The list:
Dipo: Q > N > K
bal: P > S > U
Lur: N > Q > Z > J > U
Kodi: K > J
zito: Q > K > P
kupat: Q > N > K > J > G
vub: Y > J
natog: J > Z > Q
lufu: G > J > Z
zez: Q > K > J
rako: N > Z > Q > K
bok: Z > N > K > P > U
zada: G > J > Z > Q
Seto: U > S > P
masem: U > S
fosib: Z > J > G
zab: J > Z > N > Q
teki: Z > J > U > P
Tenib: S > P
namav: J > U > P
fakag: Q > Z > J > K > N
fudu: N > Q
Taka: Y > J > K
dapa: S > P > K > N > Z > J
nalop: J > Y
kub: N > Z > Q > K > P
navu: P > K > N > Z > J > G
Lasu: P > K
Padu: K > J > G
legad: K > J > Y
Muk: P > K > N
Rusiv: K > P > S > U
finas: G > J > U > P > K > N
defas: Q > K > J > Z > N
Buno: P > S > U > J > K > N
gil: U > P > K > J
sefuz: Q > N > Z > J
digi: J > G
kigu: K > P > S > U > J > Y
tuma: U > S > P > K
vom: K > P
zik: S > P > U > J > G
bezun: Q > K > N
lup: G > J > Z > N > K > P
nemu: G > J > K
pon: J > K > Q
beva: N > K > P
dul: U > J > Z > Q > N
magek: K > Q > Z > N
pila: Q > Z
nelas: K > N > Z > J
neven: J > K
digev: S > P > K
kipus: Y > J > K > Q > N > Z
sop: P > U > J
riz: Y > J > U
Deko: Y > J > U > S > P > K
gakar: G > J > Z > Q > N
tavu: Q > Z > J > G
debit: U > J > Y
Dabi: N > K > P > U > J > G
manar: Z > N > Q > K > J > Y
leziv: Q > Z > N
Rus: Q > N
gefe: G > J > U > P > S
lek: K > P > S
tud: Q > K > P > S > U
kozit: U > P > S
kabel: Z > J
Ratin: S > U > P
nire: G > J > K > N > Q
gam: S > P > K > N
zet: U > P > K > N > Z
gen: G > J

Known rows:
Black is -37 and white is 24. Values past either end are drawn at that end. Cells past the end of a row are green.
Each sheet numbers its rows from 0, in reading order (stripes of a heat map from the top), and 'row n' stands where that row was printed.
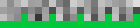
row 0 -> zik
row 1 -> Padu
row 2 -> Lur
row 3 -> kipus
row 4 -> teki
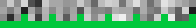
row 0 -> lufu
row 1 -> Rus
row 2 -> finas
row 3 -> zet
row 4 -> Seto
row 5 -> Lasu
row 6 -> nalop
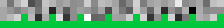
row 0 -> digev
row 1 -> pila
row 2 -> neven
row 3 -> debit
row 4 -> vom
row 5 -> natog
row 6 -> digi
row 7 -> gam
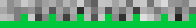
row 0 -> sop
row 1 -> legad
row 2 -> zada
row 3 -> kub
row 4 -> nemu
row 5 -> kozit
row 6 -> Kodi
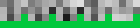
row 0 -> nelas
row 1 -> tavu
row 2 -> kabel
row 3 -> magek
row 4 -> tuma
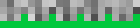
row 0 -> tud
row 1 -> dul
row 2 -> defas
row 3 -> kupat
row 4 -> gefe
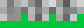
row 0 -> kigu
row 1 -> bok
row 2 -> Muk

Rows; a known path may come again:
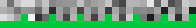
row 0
kozit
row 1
vub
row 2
nire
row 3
gakar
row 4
Dipo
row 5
gen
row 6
pila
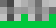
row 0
bezun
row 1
Dabi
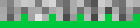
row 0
navu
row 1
Tenib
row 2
nelas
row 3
rako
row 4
defas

